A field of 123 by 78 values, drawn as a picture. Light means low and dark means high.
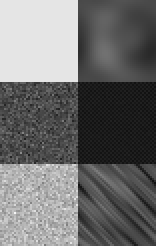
The table splits into 3 rows of 2 panels. Panel 1,1: very low, flat. Panel 1,2: high, smooth. Panel 2,1: high, fine-grained. Panel 2,2: very high, checkered, faint in contrast. Panel 3,1: low, fine-grained. Panel 3,2: high, slanting down to the right.
